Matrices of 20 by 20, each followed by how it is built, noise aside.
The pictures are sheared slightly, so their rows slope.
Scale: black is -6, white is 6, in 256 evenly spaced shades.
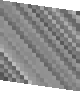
Toeplitz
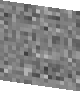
low rank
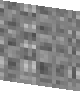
low rank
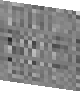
low rank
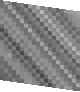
Toeplitz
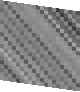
Toeplitz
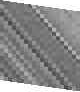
Toeplitz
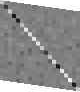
diagonal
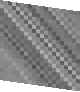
Toeplitz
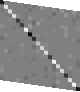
diagonal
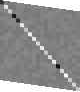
diagonal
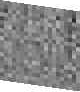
low rank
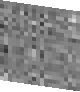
low rank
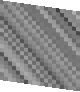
Toeplitz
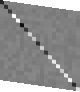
diagonal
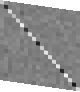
diagonal
